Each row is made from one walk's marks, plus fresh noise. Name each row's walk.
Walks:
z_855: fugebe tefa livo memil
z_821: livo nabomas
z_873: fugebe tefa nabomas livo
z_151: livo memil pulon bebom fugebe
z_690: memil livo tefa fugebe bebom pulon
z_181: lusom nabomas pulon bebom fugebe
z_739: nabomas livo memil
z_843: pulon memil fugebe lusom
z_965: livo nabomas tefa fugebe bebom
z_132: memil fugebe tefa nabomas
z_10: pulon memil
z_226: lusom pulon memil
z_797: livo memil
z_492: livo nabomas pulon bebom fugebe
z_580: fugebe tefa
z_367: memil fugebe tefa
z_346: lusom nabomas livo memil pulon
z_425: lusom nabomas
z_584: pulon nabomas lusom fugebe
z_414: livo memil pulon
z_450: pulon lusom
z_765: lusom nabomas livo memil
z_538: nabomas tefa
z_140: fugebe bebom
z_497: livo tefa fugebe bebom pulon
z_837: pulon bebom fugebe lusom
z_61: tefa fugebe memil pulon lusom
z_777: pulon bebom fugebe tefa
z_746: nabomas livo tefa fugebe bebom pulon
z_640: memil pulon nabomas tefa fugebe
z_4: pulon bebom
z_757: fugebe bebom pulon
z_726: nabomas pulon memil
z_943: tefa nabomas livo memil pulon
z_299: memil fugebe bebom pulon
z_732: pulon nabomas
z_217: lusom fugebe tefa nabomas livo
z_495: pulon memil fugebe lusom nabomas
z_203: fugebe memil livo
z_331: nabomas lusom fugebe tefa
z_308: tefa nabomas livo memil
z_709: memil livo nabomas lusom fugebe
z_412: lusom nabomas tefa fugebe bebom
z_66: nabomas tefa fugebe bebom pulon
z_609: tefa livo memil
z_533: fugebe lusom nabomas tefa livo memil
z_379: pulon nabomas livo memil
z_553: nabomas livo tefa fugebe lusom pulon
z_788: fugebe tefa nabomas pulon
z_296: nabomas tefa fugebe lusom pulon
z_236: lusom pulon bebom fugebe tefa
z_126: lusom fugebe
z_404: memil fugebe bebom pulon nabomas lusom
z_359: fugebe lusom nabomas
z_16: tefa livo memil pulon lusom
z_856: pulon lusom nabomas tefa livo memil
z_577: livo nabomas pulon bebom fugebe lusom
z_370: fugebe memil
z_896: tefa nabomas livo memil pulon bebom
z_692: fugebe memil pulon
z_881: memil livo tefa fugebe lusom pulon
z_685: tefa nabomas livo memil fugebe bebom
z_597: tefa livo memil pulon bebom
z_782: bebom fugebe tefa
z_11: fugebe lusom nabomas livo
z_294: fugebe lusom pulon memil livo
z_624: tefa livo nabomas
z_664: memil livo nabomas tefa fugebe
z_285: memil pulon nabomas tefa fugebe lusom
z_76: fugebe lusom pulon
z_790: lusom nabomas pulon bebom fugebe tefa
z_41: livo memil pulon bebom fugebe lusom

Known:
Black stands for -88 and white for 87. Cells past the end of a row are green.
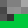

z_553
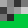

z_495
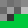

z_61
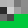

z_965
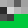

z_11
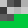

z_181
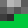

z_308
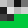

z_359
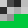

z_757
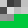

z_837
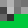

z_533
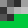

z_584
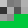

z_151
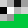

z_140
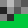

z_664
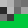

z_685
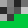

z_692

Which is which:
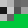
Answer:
z_203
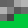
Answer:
z_16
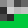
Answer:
z_331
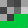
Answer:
z_843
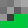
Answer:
z_881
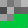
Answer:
z_497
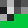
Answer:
z_580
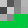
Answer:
z_41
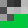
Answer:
z_76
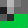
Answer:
z_873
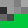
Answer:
z_746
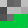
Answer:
z_577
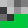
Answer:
z_709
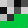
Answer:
z_370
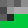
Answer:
z_296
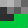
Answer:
z_739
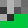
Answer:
z_855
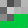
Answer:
z_236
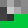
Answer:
z_217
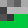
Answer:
z_790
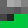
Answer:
z_943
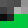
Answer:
z_732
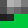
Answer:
z_624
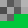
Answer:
z_294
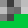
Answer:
z_226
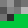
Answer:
z_285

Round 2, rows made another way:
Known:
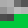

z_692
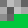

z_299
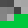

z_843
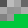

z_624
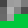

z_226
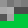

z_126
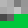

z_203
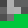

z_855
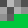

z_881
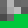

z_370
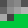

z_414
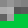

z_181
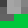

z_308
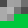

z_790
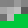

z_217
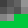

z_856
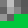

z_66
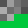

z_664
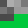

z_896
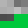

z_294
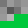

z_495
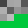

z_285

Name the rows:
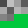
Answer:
z_690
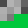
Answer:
z_367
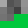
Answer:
z_584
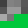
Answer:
z_797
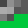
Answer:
z_151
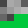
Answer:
z_943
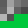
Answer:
z_538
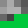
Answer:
z_580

